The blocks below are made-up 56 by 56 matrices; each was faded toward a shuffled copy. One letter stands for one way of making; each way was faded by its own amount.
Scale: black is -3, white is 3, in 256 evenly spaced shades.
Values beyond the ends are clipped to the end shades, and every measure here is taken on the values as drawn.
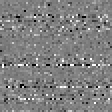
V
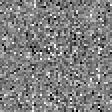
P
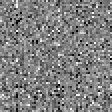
P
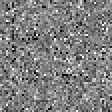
P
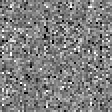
P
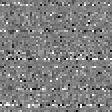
V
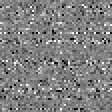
V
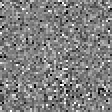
P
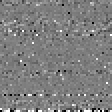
V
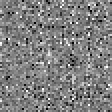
P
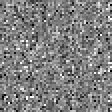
P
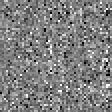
P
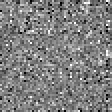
P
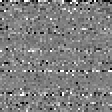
V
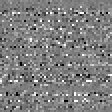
V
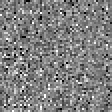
P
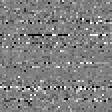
V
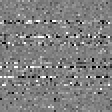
V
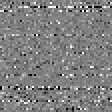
V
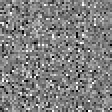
P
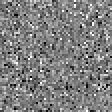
P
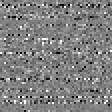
V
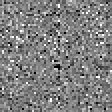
P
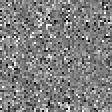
P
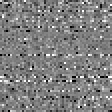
V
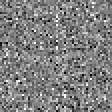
P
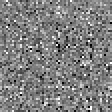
P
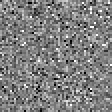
P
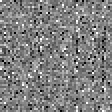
P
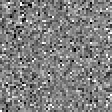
P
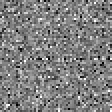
P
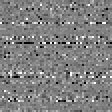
V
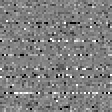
V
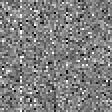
P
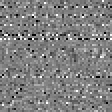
V
